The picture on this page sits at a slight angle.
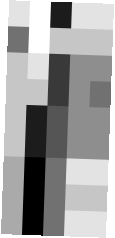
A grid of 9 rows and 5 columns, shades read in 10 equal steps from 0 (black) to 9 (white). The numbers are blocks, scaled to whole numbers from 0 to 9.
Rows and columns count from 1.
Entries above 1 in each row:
4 5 5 5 4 4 4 4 4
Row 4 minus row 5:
0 6 -1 0 -1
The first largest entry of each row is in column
2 2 2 1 1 1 4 4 4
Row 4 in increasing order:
2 4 5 7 7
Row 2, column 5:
7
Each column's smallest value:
4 0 1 5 4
